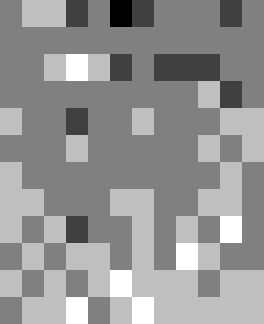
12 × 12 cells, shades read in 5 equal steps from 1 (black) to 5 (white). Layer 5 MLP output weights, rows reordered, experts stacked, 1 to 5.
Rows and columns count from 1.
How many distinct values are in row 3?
4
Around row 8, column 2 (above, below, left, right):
3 3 4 3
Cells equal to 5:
6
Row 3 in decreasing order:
5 4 4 3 3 3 3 3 2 2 2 2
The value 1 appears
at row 1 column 6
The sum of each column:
41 40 41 39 39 37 42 37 40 40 41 40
